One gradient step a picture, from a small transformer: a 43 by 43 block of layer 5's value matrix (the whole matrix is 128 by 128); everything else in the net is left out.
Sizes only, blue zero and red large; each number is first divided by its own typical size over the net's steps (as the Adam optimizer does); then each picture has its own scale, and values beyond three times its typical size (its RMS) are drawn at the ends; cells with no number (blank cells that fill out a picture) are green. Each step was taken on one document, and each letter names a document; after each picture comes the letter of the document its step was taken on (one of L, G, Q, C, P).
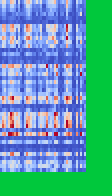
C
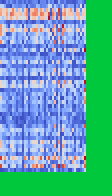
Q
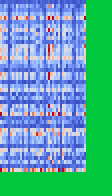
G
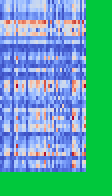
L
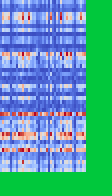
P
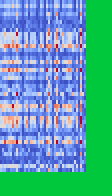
C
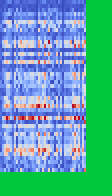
L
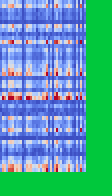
C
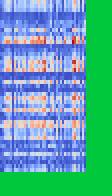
L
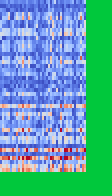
P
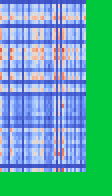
G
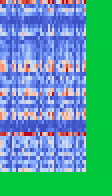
P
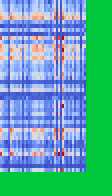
G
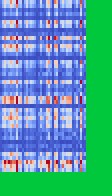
C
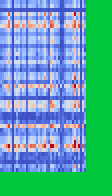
L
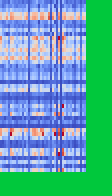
G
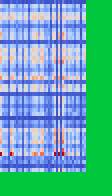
G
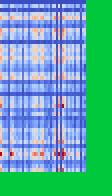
G
